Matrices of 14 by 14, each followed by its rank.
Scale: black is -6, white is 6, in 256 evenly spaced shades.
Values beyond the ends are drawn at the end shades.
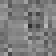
three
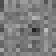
three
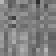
three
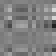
one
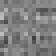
three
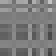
one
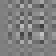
one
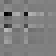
one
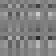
one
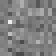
three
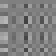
one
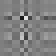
one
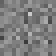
three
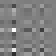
one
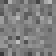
three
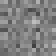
three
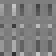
one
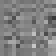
three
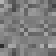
three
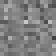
three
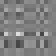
one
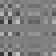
one
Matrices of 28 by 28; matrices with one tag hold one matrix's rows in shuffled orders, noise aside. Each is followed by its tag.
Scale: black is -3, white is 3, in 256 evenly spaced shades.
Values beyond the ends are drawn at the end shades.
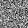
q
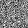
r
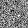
r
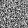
r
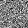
q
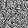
r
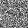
q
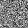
q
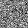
q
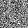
r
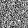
r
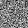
q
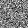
q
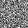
r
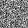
r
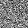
q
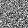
q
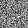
r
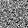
q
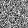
r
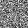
q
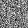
r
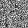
r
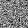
q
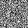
r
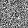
r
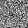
q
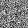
r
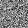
q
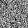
r
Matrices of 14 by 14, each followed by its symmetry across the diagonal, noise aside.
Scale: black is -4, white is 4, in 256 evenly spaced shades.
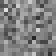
neither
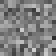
neither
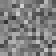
antisymmetric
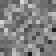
symmetric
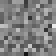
antisymmetric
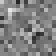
symmetric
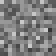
symmetric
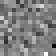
antisymmetric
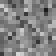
neither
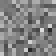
symmetric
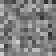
antisymmetric
